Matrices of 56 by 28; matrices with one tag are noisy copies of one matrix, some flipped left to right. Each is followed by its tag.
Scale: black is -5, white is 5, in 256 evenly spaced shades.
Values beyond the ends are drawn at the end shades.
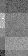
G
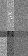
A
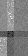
A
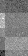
G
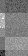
G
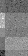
G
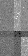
A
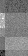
G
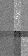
A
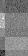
G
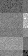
G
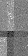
A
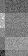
G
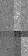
A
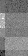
G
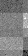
G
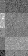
G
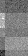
G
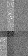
A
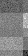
G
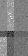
A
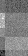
G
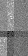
A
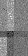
A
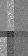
A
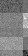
G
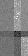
A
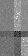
A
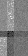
A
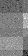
G
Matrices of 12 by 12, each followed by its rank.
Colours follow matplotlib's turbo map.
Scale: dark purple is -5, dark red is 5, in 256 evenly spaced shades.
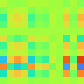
one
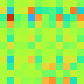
two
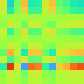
one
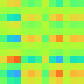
one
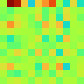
two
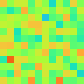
full rank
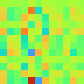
two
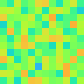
full rank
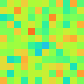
full rank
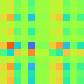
one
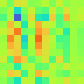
two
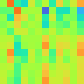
two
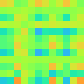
two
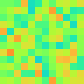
full rank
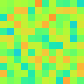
full rank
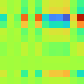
one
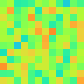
full rank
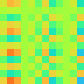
one
